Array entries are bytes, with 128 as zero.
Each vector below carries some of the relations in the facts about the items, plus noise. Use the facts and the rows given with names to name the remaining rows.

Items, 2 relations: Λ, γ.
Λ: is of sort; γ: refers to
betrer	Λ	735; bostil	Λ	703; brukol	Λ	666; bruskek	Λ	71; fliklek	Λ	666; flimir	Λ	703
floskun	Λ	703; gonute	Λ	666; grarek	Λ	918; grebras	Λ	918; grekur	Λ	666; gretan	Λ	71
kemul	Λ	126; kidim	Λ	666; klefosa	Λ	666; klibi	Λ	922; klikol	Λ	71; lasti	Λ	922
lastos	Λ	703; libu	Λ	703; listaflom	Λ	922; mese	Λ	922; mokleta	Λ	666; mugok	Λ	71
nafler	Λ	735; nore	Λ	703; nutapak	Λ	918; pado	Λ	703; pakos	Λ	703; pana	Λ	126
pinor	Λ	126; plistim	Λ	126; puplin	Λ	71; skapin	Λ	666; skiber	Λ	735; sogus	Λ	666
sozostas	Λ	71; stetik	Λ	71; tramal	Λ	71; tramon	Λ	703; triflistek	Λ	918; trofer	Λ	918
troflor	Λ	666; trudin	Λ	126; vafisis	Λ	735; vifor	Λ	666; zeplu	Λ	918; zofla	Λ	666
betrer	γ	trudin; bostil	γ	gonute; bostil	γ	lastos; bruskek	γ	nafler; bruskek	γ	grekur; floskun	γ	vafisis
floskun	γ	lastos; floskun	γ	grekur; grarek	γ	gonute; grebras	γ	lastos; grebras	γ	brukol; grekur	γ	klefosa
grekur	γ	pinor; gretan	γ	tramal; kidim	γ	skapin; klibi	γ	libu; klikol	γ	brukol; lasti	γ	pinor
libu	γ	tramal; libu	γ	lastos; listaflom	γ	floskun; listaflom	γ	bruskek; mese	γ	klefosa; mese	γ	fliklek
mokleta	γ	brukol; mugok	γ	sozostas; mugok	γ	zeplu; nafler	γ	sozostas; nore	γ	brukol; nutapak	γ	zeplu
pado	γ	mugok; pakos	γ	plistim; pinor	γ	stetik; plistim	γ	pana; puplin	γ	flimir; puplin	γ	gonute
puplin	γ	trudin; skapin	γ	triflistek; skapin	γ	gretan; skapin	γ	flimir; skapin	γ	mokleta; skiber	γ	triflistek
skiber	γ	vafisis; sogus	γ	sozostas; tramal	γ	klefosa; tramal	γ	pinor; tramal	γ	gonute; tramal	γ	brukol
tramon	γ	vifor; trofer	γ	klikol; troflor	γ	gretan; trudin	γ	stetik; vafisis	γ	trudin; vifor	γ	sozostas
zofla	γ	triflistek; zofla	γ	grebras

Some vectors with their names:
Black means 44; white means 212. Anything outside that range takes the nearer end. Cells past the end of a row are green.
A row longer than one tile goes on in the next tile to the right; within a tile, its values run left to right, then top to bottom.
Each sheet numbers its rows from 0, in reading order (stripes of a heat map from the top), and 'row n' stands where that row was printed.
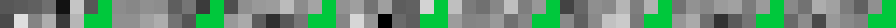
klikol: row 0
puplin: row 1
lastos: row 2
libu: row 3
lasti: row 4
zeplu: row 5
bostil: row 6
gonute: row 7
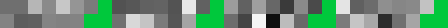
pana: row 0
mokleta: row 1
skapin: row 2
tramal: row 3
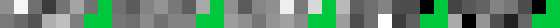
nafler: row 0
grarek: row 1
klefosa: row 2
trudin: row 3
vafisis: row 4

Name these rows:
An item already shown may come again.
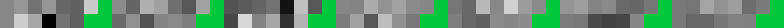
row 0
libu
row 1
gonute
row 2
klikol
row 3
fliklek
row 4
pana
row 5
listaflom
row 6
plistim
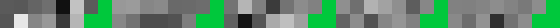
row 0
klikol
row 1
listaflom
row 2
mugok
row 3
gonute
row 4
klibi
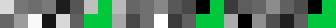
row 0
gretan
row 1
trudin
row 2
vafisis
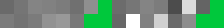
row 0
pakos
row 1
brukol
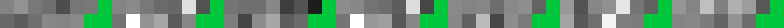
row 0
tramon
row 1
nore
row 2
betrer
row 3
nore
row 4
kidim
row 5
stetik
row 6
triflistek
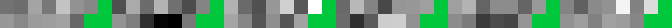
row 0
flimir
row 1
floskun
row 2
grekur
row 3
sozostas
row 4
bruskek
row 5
klefosa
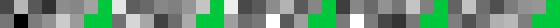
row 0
vifor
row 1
tramal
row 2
pinor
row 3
grebras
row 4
sogus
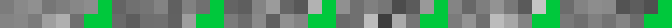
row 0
nutapak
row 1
trofer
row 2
grarek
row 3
troflor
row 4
mese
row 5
skiber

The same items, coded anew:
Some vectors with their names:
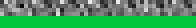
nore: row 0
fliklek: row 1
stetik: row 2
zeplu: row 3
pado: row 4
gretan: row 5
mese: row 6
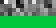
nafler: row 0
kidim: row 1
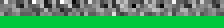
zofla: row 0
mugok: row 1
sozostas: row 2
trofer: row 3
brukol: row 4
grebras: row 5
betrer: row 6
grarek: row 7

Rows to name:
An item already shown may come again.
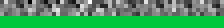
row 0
grarek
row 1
grekur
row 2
pinor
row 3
vafisis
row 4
gonute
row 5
listaflom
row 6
gretan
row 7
skapin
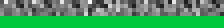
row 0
nutapak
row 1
zeplu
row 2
plistim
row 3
trudin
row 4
libu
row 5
floskun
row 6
bruskek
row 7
klefosa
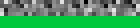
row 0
stetik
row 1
bostil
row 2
skiber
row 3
tramal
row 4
pinor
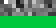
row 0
mugok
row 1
lastos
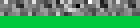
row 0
skiber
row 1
puplin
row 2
klikol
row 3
sogus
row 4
plistim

